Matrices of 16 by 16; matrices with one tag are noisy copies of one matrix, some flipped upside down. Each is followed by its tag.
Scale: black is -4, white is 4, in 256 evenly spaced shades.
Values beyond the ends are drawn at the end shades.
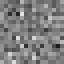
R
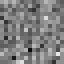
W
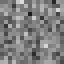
W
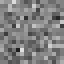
R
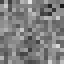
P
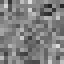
P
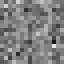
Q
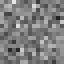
R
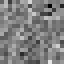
P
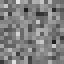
Q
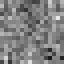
P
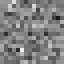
R
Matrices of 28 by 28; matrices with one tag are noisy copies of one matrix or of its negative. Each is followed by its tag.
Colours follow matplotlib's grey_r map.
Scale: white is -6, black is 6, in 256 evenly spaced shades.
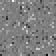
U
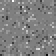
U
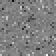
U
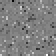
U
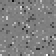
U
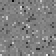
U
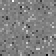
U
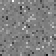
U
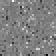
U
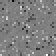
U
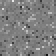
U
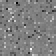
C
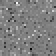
C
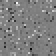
C
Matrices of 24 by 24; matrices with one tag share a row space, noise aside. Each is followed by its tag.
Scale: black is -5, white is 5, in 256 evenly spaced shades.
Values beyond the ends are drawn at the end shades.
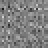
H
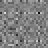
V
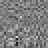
V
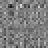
V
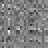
H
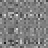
V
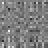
H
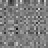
V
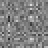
H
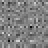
H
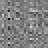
H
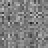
H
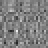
V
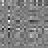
H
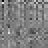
H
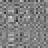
V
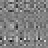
V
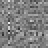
H
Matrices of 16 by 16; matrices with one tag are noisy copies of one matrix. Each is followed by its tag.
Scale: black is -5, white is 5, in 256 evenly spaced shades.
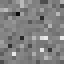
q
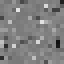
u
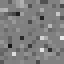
q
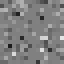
q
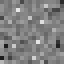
u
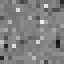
u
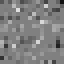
u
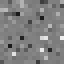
q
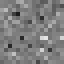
q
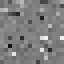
q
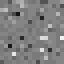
q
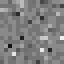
q
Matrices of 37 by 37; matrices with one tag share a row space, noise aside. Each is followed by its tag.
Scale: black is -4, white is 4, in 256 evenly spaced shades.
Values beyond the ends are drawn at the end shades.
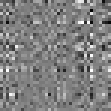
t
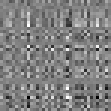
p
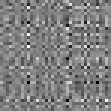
p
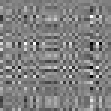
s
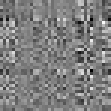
t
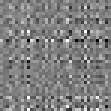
p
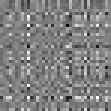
p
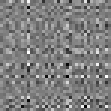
p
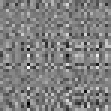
p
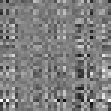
t
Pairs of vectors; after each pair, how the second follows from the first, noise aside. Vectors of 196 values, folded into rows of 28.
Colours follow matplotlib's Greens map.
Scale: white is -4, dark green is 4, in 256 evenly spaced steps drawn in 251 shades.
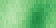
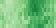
wrapped around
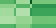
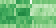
negated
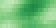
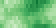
wrapped around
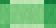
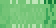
partly zeroed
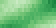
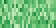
shuffled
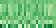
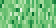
shuffled
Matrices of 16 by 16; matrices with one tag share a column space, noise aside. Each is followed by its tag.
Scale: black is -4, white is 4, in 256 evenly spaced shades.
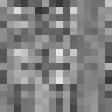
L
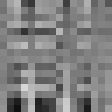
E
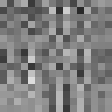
L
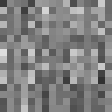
L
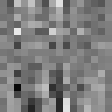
E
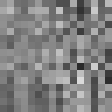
L
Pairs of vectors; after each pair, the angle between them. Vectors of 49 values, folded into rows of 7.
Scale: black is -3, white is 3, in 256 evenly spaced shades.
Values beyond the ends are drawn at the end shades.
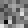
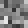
partly opposed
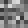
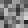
partly aligned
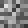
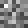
nearly parallel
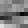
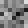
orthogonal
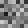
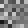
nearly opposite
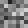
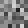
orthogonal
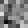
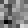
nearly parallel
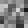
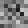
partly opposed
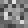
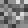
orthogonal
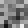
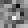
orthogonal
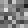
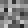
partly opposed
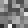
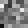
partly aligned
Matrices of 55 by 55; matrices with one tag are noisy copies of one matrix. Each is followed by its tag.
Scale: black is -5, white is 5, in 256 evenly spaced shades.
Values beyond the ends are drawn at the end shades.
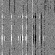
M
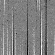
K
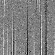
K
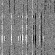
M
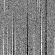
K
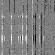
M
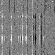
M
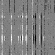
M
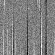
K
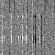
M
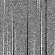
K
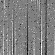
K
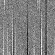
K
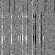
M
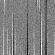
K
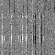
M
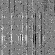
M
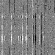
M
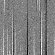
K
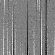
K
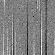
K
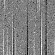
K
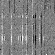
M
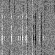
M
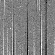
K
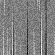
K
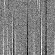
K
